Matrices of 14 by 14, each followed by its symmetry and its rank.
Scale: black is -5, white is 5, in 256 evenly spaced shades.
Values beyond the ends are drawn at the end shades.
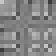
symmetric, rank two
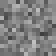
antisymmetric, full rank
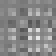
symmetric, rank two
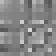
symmetric, rank two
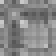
symmetric, rank two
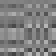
neither, rank one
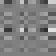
neither, rank one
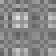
symmetric, rank two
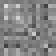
symmetric, rank three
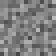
antisymmetric, full rank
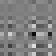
neither, rank one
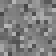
antisymmetric, full rank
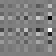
neither, rank one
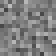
antisymmetric, full rank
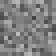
antisymmetric, full rank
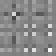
symmetric, rank two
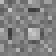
symmetric, rank three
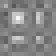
symmetric, rank two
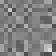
symmetric, rank three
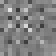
symmetric, rank three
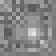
symmetric, rank three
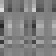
neither, rank one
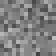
antisymmetric, full rank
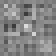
symmetric, rank three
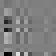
neither, rank one
